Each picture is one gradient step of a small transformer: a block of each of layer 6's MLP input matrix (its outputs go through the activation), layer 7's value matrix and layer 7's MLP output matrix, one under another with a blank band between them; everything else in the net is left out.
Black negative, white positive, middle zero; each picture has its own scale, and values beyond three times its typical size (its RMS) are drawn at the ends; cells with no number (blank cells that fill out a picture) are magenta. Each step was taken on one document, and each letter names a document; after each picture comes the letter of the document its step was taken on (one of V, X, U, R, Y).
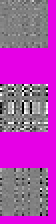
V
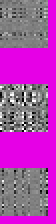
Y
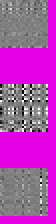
V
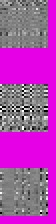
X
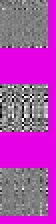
X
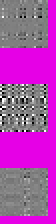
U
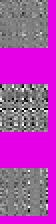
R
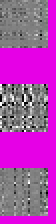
Y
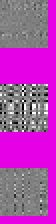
V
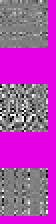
Y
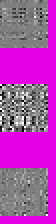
R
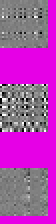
U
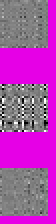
U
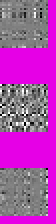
R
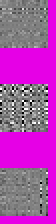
V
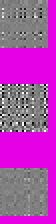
U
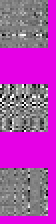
R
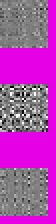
R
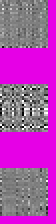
X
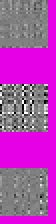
V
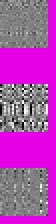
V
